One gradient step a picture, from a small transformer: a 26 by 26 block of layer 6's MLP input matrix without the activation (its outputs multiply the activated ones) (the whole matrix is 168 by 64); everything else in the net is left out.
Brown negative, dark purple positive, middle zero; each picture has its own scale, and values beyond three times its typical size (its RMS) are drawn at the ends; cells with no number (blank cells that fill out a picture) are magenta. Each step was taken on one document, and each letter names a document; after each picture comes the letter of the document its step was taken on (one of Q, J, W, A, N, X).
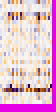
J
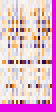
J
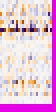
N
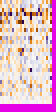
N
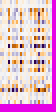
J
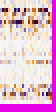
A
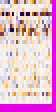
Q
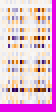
J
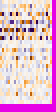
N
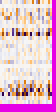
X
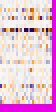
A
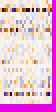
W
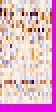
N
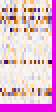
W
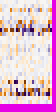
X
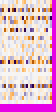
A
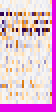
Q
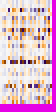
J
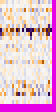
X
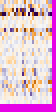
A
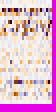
W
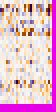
W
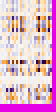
J
